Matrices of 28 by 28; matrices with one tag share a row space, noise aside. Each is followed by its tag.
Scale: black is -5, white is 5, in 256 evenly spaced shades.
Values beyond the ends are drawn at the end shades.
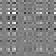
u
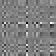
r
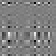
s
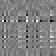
r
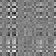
u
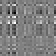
u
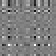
s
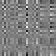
r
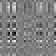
u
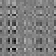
u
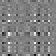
s
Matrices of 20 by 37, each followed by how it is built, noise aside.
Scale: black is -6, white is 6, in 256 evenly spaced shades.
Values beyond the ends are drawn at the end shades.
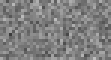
noise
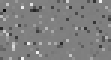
sparse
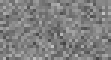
noise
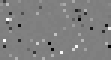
sparse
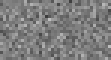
noise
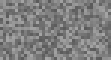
noise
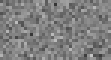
noise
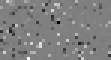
sparse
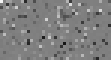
sparse
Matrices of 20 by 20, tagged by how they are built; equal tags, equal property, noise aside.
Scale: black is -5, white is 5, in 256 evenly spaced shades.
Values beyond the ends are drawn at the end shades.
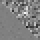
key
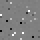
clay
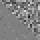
key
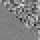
key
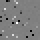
clay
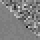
key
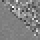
key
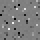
clay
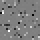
clay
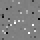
clay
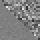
key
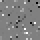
clay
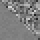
key
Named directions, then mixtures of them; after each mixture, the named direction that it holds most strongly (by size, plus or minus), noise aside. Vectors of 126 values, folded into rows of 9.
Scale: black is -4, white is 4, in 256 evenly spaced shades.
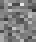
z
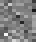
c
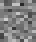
z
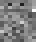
z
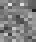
z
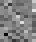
c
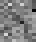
c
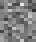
z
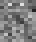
z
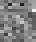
z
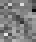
c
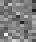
c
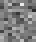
z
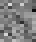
c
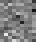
c
